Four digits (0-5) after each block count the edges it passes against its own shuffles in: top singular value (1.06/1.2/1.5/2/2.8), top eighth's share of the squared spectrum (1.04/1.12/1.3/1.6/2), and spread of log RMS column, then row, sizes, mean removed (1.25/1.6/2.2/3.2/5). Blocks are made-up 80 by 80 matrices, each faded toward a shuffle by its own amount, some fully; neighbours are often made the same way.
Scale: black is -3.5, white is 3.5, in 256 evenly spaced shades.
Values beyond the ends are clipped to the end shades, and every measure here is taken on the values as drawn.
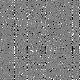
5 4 2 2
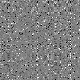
4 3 2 1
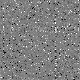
3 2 1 0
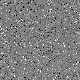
2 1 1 0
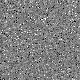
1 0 0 0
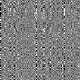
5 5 4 3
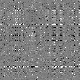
4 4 2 3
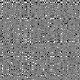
4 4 3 3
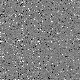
3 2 1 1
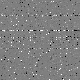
4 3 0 2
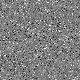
0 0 0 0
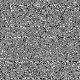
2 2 0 3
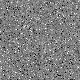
0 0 0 0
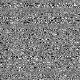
1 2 0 4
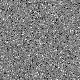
0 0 0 0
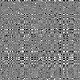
5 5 3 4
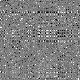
4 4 2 2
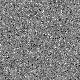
0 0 0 0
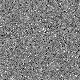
0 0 0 0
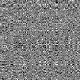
4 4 2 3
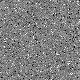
0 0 0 0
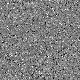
1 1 0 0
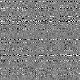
4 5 2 4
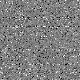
3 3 0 2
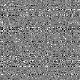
4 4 2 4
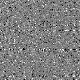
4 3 1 2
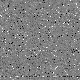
2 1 0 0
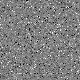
2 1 0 1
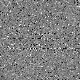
2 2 0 2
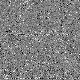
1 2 0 2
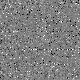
1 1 0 1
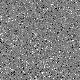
2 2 0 0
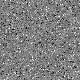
1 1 0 0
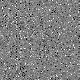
3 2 1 0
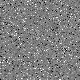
2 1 0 0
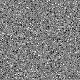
3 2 0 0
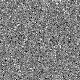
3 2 0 0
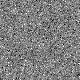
1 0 0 0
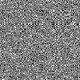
4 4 2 2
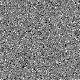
3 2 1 0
